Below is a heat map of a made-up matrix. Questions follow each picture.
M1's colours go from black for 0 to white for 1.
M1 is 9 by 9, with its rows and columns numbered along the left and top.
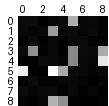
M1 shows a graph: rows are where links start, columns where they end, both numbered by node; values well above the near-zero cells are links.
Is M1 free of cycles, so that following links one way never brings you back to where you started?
no
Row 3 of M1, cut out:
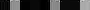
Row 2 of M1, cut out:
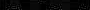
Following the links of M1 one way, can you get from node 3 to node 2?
no
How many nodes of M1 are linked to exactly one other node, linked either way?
2
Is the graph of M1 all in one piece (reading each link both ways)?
no
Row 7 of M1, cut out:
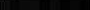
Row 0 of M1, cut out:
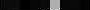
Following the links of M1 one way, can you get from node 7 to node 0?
no
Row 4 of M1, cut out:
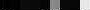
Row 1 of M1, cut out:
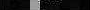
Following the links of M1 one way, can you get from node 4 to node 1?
yes
